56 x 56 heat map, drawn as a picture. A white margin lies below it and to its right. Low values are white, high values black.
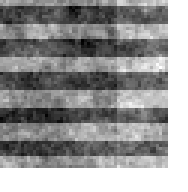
Grain: streaks across. Ninth with the highest average: top middle. Stripes: horizontal, repeating 5 times. Ninth with the lowest average: middle right. Seam: vertical, 70% of the way across, the left part higher.
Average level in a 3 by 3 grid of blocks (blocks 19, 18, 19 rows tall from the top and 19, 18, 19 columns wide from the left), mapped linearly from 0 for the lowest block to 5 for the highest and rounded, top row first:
452 | 330 | 431
